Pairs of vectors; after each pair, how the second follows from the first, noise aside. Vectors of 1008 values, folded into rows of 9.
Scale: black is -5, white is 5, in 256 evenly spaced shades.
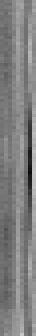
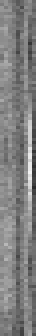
negated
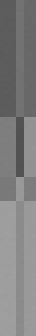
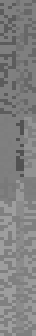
partly zeroed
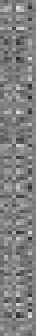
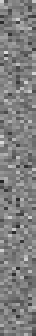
shuffled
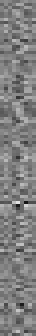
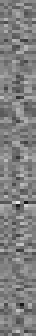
copied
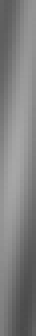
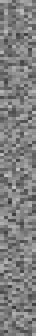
shuffled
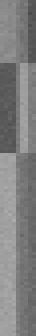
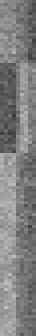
copied
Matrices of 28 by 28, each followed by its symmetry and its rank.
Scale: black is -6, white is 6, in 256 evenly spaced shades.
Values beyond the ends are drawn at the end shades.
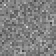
symmetric, full rank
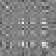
symmetric, rank three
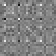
symmetric, rank three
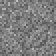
symmetric, full rank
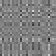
neither, rank two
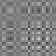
symmetric, rank one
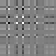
symmetric, rank one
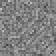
symmetric, full rank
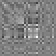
symmetric, rank three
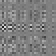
neither, rank two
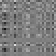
neither, rank two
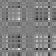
symmetric, rank one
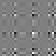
symmetric, rank one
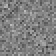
symmetric, full rank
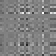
neither, rank two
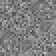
symmetric, full rank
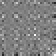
symmetric, rank three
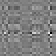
neither, rank two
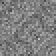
symmetric, full rank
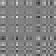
symmetric, rank one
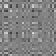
symmetric, rank three
